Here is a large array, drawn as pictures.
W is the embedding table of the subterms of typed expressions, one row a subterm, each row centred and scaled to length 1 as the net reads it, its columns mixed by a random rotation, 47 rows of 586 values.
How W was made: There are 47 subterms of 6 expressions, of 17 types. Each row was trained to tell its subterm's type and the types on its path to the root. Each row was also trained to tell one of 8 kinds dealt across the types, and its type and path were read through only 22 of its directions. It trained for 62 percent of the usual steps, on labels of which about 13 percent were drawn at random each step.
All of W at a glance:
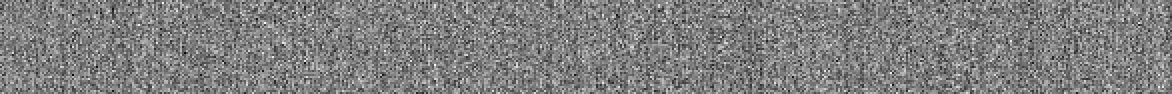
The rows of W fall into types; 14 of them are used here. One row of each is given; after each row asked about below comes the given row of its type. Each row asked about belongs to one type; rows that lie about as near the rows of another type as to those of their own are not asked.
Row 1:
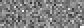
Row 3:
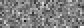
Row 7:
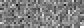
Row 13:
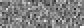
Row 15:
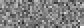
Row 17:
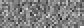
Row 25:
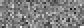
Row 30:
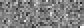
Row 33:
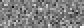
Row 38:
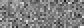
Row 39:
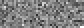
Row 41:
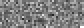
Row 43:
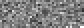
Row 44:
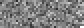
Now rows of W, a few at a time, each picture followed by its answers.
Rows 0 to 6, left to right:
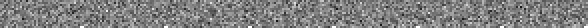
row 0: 25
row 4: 3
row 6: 33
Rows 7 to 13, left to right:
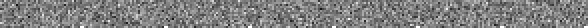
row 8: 7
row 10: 41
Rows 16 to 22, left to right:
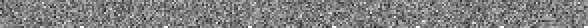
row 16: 7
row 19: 17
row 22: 1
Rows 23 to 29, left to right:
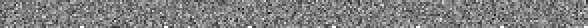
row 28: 13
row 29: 17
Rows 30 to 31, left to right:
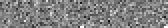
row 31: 3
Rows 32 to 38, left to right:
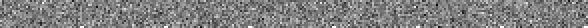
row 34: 17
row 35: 44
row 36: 43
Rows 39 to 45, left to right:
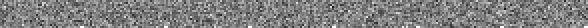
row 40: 41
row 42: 43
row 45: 7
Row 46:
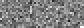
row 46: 1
